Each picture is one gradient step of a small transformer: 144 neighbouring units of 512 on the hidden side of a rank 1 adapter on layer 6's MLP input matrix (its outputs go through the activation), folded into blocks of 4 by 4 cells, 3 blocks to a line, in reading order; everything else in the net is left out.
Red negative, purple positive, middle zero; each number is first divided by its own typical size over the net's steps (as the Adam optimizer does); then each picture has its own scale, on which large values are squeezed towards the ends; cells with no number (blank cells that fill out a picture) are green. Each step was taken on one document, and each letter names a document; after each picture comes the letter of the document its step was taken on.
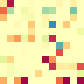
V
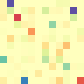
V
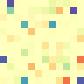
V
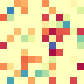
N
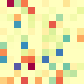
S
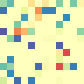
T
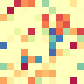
N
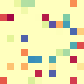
N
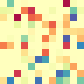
S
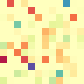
S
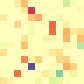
S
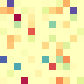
V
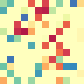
T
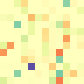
S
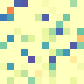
N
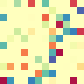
N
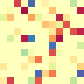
N
